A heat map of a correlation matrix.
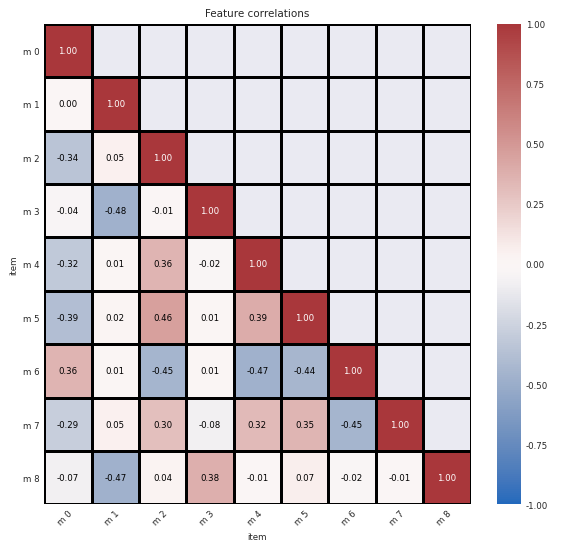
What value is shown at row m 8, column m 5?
0.07
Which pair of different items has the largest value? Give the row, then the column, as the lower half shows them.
m 5, m 2
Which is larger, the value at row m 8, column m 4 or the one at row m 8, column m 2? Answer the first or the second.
the second
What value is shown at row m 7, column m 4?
0.32
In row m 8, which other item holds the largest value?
m 3
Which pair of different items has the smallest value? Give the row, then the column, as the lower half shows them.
m 3, m 1
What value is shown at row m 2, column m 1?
0.05
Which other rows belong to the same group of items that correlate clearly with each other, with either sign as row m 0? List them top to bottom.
m 2, m 4, m 5, m 6, m 7
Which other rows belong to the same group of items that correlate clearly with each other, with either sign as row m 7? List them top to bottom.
m 0, m 2, m 4, m 5, m 6
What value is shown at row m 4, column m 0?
-0.32
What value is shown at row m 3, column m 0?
-0.04
